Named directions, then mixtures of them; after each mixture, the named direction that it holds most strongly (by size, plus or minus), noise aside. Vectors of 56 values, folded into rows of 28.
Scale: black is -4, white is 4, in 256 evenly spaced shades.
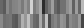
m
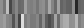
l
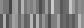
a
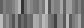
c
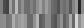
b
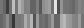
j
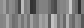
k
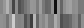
j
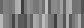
c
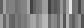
k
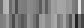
b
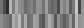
b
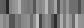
b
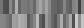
b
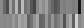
b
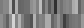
j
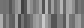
c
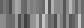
c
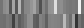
b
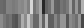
m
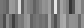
j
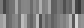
b
